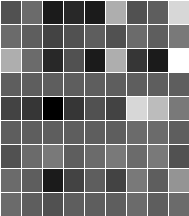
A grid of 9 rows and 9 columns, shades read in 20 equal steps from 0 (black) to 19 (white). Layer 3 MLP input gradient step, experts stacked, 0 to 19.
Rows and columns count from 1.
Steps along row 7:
up up down up up down up down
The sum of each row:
63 63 70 63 63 65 70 61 65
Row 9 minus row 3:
-5 -1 3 1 5 -6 4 5 -11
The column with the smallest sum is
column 3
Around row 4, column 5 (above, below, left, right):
2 6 7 7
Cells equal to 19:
1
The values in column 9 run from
6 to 19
